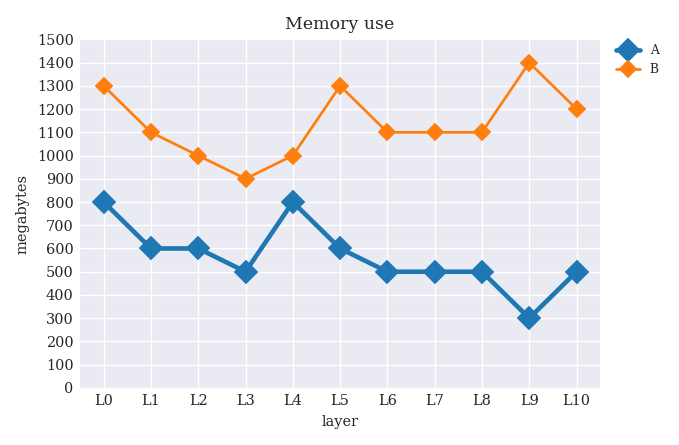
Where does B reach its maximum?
L9
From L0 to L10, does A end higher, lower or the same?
lower
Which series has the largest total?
B
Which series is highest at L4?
B
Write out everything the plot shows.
Title: Memory use
x-axis: layer, ticks L0 L1 L2 L3 L4 L5 L6 L7 L8 L9 L10
y-axis: megabytes, ticks 0 100 200 300 400 500 600 700 800 900 1000 1100 1200 1300 1400 1500
Legend: A, B
Values:
A: 800 600 600 500 800 600 500 500 500 300 500
B: 1300 1100 1000 900 1000 1300 1100 1100 1100 1400 1200
